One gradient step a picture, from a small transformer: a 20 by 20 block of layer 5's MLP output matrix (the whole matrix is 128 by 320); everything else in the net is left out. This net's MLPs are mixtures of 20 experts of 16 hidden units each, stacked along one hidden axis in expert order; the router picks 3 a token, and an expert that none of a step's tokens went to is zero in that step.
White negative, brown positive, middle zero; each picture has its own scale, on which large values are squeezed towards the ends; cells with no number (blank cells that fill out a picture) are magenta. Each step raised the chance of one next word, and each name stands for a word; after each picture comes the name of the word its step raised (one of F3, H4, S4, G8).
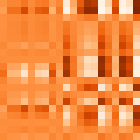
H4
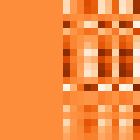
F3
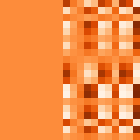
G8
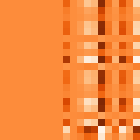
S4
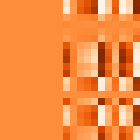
H4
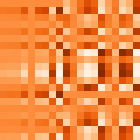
F3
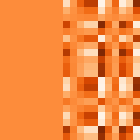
S4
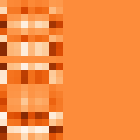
S4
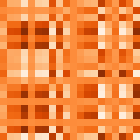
G8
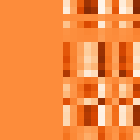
H4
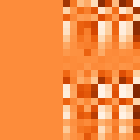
G8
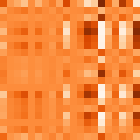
G8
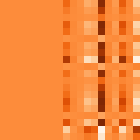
S4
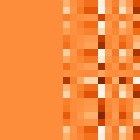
F3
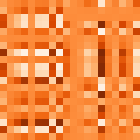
F3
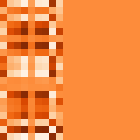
G8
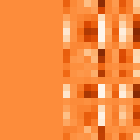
G8
